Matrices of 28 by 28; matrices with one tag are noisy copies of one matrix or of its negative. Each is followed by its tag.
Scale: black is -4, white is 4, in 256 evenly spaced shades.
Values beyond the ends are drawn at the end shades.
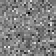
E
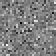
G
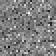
E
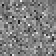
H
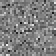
G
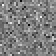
H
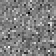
E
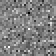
E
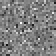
G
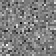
G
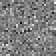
G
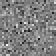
G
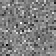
G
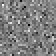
H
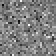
H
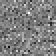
E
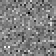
E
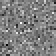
G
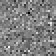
E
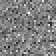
E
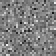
G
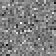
G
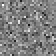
H
